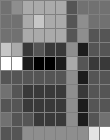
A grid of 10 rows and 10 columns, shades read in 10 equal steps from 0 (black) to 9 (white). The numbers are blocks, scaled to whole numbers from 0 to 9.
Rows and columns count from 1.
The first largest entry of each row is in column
3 4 3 1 1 7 7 7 7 10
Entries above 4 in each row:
5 5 5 3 3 1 1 1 1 8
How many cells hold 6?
13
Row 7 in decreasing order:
5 4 3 3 3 2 2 2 2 2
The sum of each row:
48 49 46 34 33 30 28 26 29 53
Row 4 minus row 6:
4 3 -1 0 -1 -1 0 0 0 0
